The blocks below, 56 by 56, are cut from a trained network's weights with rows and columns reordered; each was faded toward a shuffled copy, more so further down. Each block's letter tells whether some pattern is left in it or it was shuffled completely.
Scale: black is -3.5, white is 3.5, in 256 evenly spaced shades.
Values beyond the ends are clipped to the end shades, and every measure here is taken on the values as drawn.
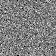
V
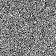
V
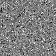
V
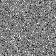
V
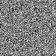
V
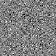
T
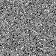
V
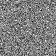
V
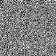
T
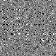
T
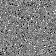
V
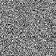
T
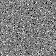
V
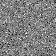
V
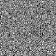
T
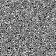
V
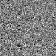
T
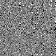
T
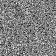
V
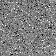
V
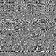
T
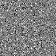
T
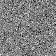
V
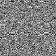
T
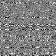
T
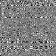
T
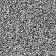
V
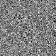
T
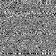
T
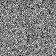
V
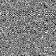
T
